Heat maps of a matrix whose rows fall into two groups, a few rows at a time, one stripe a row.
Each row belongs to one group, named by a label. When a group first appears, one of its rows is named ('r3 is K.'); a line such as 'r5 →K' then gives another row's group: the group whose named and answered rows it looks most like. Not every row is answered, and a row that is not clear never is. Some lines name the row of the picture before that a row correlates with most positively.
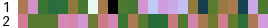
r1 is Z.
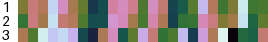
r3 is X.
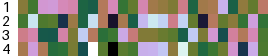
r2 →Z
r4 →Z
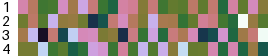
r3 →Z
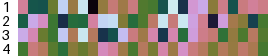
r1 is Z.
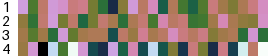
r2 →X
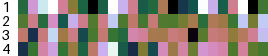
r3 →X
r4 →X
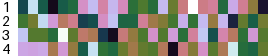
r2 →X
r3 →Z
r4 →Z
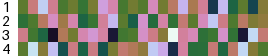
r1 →X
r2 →X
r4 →Z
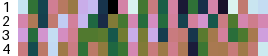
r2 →Z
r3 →X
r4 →X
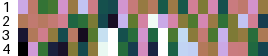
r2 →Z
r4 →X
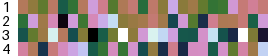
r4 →Z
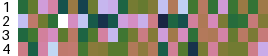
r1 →X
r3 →X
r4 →X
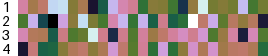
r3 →Z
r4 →X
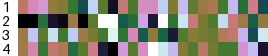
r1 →Z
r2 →X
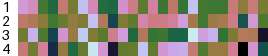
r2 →Z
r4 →Z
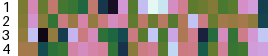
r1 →Z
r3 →Z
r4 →Z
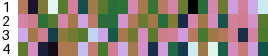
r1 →X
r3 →Z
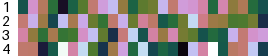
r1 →X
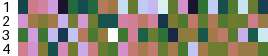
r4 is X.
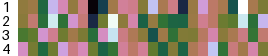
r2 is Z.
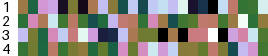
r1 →X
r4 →Z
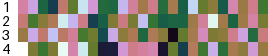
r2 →X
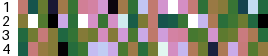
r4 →X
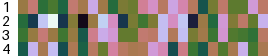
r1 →Z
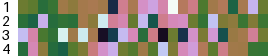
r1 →Z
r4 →X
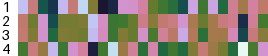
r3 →Z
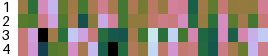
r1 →X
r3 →Z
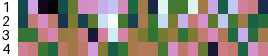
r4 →Z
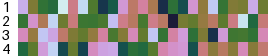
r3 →X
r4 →X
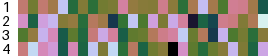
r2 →X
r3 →X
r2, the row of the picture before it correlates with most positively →3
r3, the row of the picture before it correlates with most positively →4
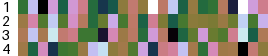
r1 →Z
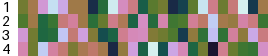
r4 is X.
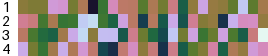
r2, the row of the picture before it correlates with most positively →3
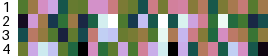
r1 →X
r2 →X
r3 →X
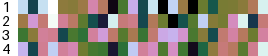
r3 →X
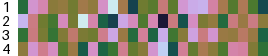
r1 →X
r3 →X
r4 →Z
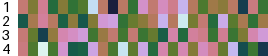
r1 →Z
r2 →X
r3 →Z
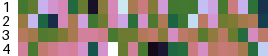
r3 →Z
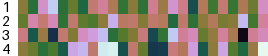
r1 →X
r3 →Z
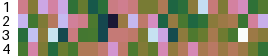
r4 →X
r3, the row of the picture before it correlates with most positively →2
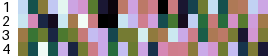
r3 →Z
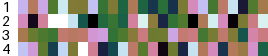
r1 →Z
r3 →Z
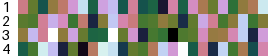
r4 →X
